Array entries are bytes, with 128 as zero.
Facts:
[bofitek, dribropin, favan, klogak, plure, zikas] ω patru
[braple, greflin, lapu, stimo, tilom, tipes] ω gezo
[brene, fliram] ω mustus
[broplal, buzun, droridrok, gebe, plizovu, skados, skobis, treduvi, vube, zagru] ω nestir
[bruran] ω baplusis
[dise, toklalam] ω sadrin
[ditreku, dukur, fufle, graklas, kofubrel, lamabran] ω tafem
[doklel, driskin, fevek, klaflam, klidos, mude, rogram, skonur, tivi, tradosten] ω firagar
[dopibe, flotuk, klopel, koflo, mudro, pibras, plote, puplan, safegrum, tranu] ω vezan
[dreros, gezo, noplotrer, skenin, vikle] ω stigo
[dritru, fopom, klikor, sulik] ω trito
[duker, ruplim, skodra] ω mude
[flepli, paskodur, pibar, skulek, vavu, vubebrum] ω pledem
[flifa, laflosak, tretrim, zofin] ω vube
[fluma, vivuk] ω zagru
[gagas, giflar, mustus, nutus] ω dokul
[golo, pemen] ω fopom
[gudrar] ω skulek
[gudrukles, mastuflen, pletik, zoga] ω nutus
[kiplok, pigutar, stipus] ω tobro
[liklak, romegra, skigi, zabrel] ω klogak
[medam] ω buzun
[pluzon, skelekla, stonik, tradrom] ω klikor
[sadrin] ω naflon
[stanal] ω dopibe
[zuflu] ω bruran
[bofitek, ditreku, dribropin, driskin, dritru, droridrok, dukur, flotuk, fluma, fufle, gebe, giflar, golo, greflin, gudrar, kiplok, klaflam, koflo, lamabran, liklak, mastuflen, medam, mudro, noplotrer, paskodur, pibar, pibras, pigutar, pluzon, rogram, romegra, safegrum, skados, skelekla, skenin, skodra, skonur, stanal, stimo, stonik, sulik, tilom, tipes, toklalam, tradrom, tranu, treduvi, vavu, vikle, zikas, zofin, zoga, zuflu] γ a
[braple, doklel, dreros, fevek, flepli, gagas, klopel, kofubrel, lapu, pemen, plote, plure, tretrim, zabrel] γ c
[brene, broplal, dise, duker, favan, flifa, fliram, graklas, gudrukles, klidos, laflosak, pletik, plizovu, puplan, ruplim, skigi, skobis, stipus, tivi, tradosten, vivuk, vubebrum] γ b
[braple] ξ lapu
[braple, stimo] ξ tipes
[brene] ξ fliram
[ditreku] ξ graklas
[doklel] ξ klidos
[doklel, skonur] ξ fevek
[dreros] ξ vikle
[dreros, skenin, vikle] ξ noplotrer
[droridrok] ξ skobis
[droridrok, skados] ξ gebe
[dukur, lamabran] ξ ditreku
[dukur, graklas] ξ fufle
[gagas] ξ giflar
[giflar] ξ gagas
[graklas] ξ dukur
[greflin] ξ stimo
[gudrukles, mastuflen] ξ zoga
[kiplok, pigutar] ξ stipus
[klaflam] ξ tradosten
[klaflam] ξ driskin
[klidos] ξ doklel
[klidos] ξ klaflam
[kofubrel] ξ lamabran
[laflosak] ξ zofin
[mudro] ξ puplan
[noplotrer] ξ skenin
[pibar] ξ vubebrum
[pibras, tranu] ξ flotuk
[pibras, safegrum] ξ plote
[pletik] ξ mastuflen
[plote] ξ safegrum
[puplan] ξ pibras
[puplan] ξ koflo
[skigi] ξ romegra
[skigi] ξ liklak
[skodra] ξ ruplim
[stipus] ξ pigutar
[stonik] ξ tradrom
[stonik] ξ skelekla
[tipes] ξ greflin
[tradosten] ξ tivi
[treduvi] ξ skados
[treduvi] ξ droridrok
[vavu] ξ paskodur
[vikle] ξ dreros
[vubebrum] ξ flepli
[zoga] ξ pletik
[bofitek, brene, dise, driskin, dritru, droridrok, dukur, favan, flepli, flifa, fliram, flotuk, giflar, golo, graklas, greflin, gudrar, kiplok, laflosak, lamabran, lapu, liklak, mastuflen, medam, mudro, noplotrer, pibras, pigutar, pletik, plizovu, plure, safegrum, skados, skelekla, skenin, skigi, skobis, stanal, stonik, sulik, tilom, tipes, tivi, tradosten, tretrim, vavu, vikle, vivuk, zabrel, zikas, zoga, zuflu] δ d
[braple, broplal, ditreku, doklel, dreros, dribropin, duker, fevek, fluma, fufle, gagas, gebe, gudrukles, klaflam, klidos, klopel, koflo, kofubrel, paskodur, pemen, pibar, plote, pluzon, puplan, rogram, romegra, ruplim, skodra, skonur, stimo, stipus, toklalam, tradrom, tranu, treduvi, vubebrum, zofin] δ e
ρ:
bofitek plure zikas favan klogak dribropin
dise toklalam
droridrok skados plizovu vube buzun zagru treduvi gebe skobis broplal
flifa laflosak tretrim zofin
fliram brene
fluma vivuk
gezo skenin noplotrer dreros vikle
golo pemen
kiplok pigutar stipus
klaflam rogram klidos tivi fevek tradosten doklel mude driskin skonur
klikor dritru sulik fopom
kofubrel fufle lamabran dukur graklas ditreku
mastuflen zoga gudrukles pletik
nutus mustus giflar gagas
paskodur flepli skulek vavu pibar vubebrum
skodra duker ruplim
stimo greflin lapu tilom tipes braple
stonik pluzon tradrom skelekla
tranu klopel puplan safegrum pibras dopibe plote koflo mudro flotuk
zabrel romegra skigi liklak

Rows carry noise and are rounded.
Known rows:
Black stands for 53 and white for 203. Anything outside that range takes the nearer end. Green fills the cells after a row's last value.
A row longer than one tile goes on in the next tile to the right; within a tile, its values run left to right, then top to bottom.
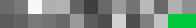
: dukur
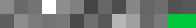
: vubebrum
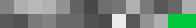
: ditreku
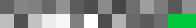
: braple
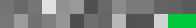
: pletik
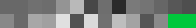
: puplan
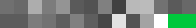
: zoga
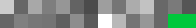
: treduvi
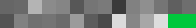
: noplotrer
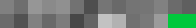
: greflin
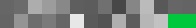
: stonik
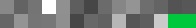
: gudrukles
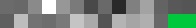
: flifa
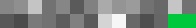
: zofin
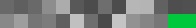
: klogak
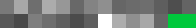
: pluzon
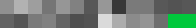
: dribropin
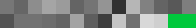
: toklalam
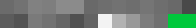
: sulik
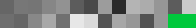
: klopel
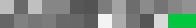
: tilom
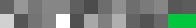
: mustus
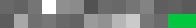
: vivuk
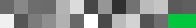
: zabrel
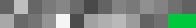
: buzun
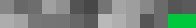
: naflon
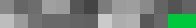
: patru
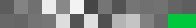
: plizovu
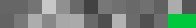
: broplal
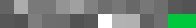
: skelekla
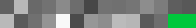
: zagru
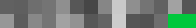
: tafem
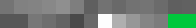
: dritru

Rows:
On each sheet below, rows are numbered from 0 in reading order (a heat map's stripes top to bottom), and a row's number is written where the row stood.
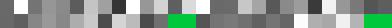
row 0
fevek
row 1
klaflam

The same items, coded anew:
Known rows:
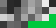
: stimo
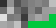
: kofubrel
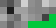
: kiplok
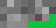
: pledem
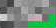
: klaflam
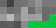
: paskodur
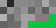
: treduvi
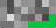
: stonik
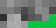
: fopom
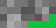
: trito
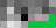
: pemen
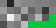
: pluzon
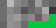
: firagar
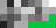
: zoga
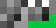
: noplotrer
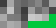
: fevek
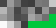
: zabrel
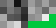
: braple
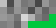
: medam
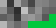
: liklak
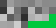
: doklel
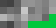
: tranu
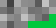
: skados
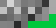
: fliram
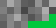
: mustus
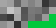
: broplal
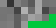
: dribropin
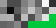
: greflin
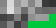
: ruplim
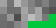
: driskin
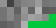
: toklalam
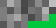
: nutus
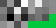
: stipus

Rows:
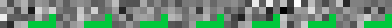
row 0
ditreku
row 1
flotuk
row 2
tilom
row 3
fufle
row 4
vikle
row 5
giflar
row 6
zofin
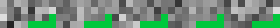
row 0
dukur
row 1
mudro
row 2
skelekla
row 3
pibar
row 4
puplan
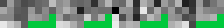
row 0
plure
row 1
tretrim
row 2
gagas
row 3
lapu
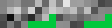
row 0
gudrukles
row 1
tivi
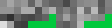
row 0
skigi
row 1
koflo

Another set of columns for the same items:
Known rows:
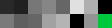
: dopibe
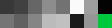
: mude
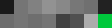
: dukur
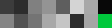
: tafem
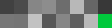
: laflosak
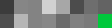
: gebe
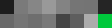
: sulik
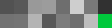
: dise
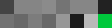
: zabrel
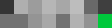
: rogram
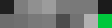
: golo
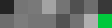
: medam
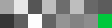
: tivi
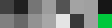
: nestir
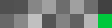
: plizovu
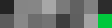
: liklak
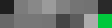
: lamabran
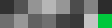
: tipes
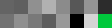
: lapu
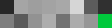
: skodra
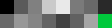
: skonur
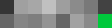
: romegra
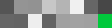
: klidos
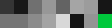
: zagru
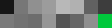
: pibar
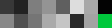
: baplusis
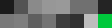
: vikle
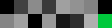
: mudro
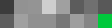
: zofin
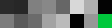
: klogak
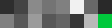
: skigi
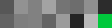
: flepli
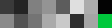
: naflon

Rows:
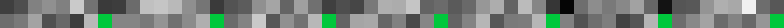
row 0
graklas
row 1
stimo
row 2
flifa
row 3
broplal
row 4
fliram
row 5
stonik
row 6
vubebrum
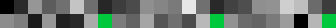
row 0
pibras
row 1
brene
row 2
braple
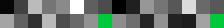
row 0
tranu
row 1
safegrum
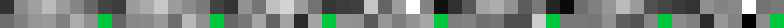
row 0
fluma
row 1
paskodur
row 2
doklel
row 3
puplan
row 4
greflin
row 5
treduvi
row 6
plote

